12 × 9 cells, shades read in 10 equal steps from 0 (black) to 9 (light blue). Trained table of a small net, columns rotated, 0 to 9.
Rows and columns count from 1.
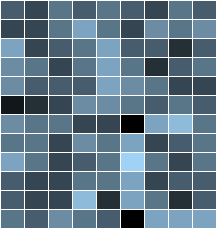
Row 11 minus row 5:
-2 -1 -1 4 -5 1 0 -1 1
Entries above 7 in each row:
0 0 0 0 0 0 1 0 1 0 1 0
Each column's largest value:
7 5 6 8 7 9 7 8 7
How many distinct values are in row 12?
5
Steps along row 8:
same down up down up down up up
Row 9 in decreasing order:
9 7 5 5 5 5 4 3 3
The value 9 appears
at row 9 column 6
